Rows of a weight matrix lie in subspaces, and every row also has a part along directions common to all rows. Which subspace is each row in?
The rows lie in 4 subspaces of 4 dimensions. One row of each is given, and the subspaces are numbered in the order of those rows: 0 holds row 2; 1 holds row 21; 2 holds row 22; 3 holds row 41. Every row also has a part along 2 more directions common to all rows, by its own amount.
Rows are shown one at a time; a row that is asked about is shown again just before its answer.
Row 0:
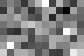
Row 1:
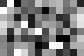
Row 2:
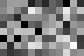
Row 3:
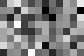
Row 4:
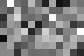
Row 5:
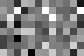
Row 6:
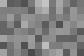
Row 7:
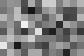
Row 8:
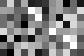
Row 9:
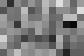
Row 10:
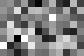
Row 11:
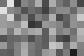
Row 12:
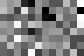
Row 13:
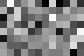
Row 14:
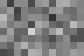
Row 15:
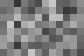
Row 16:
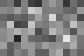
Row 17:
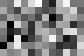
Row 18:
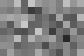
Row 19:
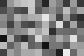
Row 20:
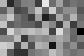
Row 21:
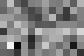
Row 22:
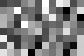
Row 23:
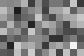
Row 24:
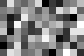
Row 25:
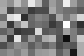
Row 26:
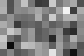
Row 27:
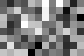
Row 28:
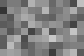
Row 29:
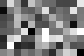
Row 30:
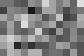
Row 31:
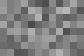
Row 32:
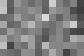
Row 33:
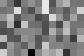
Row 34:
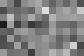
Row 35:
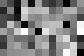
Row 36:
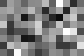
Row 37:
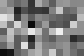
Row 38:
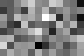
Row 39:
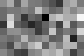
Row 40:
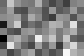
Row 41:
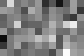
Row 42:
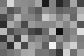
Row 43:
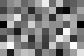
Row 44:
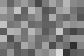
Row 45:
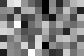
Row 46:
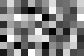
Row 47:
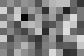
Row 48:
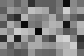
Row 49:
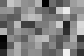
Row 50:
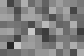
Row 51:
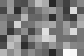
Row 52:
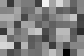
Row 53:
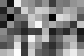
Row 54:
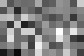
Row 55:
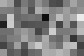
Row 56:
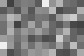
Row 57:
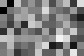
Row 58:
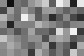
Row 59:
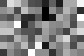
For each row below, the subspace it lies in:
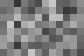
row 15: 0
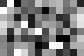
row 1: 1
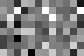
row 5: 2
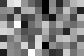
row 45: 2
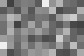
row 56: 3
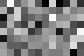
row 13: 1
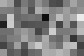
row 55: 2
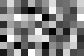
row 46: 0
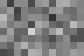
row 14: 1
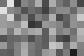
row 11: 1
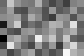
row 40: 3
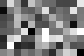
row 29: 1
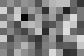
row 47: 0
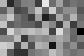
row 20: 3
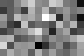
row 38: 2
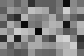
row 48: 0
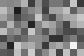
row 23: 1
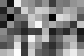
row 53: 1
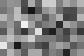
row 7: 0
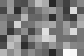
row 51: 3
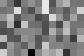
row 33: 2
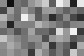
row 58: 1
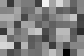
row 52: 3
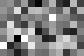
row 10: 0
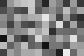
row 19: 2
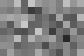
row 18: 0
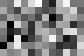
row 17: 0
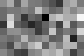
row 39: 2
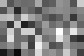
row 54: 1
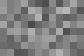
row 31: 3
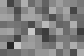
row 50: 1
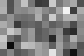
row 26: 3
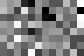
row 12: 2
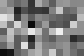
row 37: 1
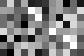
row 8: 0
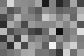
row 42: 3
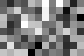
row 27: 2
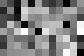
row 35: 0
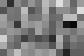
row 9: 3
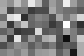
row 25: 0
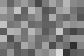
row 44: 3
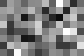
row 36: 0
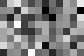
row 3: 2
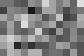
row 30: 0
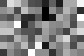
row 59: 2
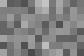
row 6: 2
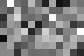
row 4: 1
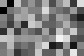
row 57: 1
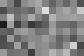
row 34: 2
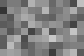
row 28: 1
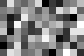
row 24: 3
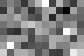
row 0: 3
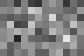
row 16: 0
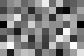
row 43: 3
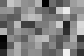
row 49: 3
